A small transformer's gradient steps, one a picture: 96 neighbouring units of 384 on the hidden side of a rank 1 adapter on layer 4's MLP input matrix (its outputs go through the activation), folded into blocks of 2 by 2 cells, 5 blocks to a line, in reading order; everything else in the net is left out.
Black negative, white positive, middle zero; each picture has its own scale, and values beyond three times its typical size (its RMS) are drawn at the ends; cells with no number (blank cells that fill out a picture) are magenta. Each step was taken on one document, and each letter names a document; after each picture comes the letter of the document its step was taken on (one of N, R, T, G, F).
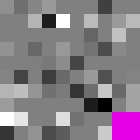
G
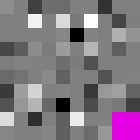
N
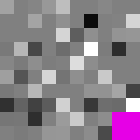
N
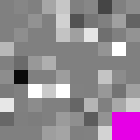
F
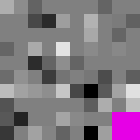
G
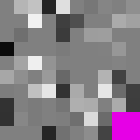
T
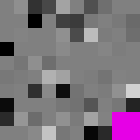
T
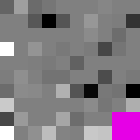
G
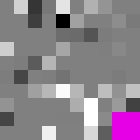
T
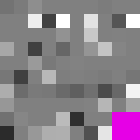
G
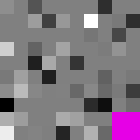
G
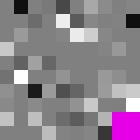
F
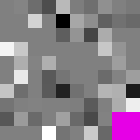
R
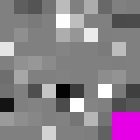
T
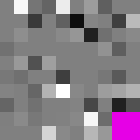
F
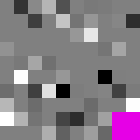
F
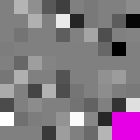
F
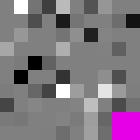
T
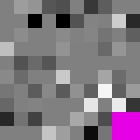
F
